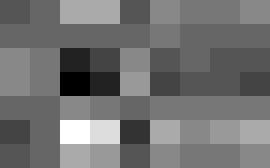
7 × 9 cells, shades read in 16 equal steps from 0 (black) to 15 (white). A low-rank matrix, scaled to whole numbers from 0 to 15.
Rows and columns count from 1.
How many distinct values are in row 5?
3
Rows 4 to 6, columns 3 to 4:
0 2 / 8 7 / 15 13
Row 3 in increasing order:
2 4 5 5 5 6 7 8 8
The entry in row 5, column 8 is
7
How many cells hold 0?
1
